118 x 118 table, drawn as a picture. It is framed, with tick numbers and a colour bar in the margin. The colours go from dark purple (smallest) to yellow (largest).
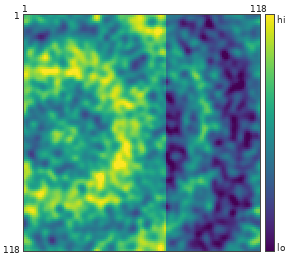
Seam: vertical, 60% of the way across, the left part higher. Lone odd cells: none. Rings: centred on the middle left.
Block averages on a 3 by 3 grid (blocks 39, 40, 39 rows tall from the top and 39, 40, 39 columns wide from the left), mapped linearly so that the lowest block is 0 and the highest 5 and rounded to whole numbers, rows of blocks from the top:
540 / 340 / 540
